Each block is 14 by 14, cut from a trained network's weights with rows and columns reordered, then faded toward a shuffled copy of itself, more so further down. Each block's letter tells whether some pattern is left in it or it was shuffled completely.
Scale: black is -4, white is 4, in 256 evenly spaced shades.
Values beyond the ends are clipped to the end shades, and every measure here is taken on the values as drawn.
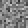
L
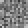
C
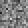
L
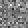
L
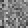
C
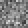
C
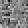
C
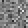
L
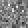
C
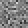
C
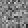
C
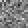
C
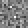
L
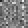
C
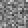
L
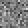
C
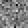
C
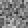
L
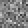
L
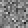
L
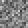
L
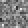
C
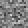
L
